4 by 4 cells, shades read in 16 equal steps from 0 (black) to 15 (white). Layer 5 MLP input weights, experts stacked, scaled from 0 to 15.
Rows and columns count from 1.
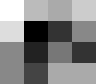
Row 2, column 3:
3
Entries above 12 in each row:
1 1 0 0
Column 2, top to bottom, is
11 0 2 4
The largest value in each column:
15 11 10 12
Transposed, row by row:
15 13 8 8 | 11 0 2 4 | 10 3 7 10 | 12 8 3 10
